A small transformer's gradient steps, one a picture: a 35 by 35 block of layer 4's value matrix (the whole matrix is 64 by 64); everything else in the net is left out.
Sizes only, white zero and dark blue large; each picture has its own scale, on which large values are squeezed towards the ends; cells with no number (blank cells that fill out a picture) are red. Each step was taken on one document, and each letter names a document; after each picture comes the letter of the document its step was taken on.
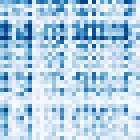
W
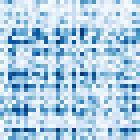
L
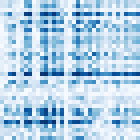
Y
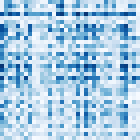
W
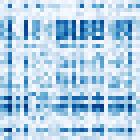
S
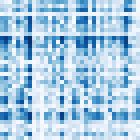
W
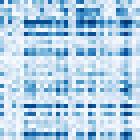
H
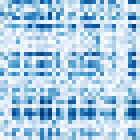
Y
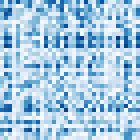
H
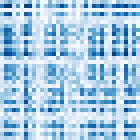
S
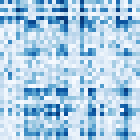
H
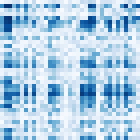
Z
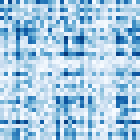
H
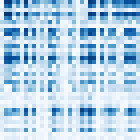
Z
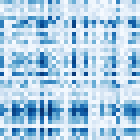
Y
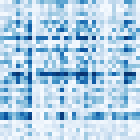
W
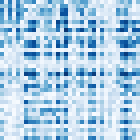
H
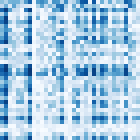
W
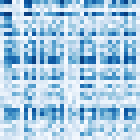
Z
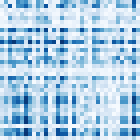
L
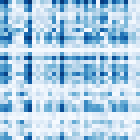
W
